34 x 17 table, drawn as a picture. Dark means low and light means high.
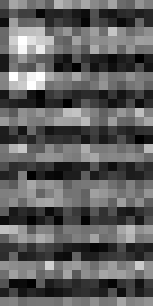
In the top left lies a patch that is higher than the rest. The top left is the ninth with the highest average. Horizontal stripes repeat 8 times down the table.
